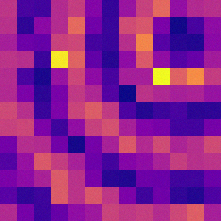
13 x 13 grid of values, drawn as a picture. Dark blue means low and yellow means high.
Neither half mirrors the other. The top right is the ninth with the lowest average. On average the colour sits 30% of the way up the scale. Rings spread out from the top right.
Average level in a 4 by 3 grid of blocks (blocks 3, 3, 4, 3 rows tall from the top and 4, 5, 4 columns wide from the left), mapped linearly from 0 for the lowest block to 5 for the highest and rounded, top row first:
1 3 0 / 2 2 5 / 2 2 1 / 1 2 0
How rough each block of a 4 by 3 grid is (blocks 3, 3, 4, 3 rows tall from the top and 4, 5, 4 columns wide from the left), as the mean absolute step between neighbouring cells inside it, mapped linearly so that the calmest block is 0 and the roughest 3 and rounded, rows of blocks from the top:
1 1 1 / 2 1 3 / 1 1 0 / 1 1 1
